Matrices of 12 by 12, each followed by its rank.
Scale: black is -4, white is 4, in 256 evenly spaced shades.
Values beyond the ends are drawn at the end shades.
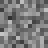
full rank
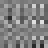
two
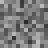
full rank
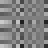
one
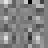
two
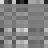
one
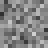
full rank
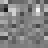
two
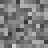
full rank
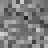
full rank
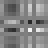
one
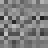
two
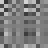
one
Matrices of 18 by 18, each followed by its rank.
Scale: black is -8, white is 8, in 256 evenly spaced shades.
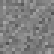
full rank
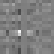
two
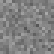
full rank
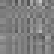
two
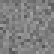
full rank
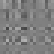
two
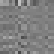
two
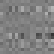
two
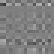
two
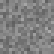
full rank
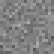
full rank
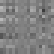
two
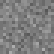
full rank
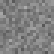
full rank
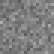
full rank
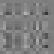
two
